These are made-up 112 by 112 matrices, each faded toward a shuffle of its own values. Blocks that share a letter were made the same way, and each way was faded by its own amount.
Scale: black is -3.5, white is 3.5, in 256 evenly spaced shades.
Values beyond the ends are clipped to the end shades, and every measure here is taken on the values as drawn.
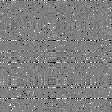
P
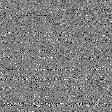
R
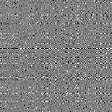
P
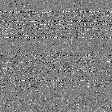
R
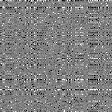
P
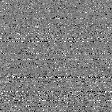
R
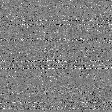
R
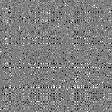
P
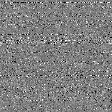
R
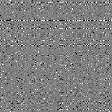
P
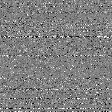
R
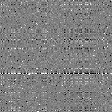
P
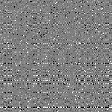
P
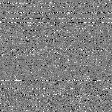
R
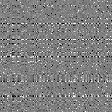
P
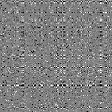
P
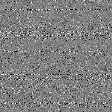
R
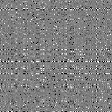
P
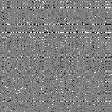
P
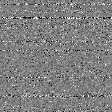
R
